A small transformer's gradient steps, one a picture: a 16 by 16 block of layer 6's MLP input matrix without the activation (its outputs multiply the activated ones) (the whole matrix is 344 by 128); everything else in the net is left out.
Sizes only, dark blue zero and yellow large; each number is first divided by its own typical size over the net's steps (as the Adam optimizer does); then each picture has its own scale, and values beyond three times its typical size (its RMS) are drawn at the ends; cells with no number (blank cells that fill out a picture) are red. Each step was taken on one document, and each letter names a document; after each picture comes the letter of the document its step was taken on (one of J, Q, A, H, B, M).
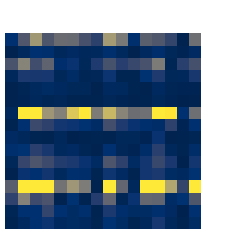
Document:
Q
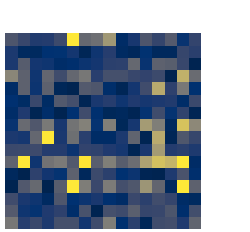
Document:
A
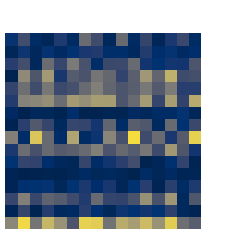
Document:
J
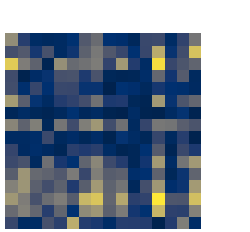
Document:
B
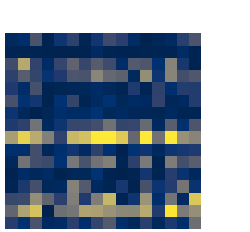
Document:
J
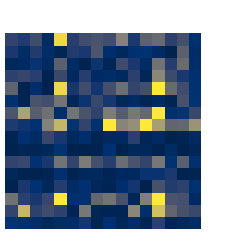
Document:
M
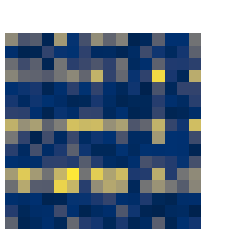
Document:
B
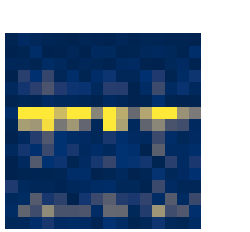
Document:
Q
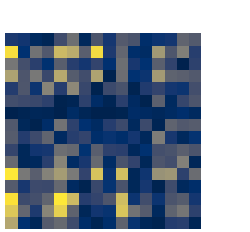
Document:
B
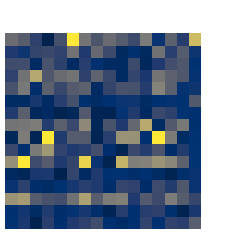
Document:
A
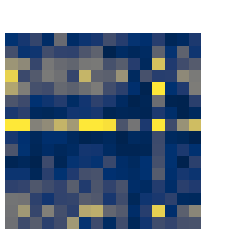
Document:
B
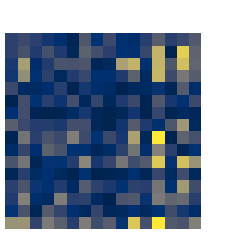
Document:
A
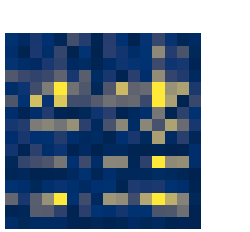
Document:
M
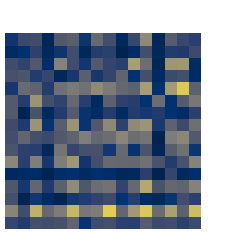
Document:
J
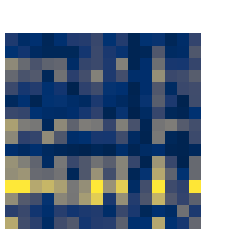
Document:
B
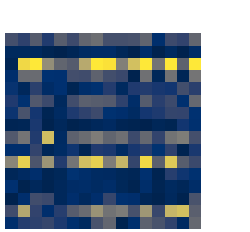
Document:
J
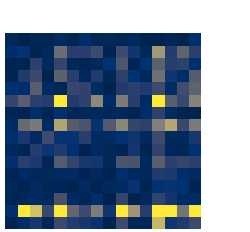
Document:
M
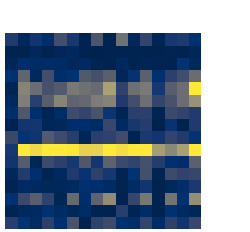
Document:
J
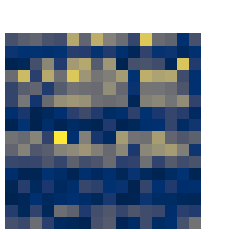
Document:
J
